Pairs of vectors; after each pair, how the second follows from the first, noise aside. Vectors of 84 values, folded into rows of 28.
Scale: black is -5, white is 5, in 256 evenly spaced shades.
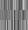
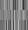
negated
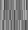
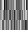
scaled up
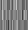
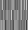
shuffled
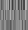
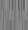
shrunk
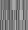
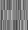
shuffled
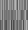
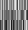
scaled up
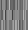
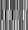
scaled up
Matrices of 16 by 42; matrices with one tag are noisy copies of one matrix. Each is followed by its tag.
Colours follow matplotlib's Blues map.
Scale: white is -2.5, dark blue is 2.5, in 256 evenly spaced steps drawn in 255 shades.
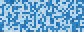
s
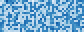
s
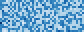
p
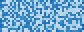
p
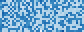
p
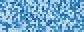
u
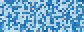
s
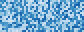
u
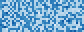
p
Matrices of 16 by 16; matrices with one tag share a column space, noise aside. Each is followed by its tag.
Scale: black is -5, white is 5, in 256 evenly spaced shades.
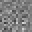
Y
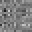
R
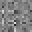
Y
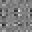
R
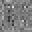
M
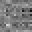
R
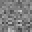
Y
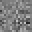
Y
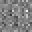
R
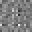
R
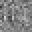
M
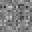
M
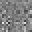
Y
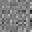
Y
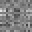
R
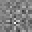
Y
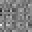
R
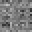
R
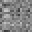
R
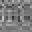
M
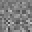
Y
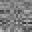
Y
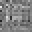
M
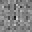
M
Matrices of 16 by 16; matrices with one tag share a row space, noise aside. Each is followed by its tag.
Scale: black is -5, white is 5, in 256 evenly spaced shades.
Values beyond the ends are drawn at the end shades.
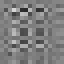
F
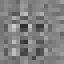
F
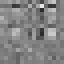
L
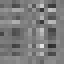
L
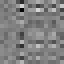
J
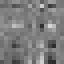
L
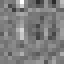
J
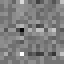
J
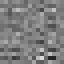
L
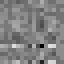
L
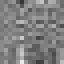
J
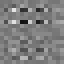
F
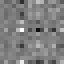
J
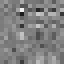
J
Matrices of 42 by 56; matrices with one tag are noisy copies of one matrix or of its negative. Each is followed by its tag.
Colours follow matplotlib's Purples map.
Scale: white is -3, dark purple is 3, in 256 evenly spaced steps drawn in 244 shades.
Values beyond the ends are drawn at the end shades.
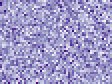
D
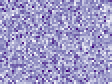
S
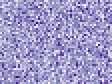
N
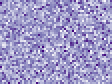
D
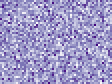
N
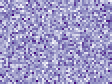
S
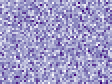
N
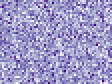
N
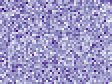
S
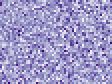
D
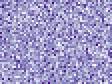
N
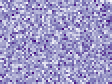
S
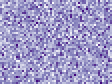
N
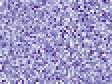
D
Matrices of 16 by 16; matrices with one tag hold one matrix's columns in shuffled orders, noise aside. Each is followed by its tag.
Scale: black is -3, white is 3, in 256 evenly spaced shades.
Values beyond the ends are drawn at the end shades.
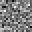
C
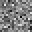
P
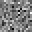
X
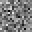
X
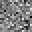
P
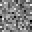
P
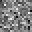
P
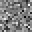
P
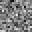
C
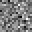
P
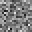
X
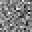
X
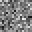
P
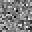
P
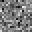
C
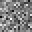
P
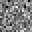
C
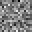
C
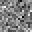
C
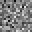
C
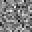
C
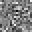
X
